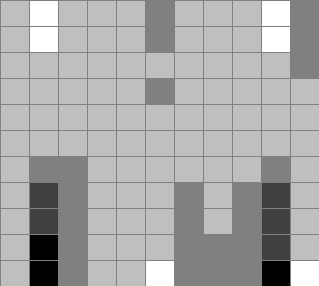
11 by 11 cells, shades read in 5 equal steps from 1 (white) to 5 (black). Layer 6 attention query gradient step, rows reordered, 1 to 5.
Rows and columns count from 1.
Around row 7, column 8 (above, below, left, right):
2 2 2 2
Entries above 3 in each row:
0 0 0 0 0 0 0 2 2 2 2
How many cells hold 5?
3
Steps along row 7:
up same down same same same same same up down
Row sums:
22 22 23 23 22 22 25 29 29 31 30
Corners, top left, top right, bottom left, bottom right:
2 3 2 1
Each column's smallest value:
2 1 2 2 2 1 2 2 2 1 1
